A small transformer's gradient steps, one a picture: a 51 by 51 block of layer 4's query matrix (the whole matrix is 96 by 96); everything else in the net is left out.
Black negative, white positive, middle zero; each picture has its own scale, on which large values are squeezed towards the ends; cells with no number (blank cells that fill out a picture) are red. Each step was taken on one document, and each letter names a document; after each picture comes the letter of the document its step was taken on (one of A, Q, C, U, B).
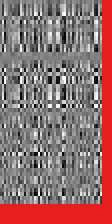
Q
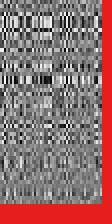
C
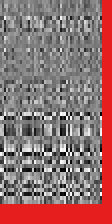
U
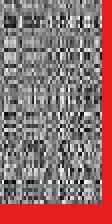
U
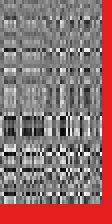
U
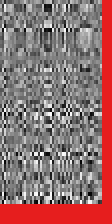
C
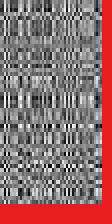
C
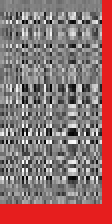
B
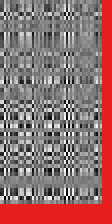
C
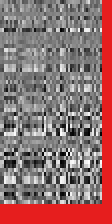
U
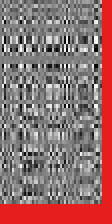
Q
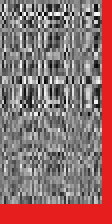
Q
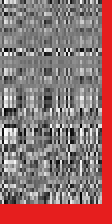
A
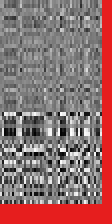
U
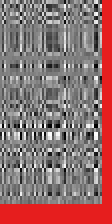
Q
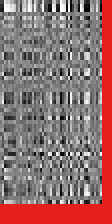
U
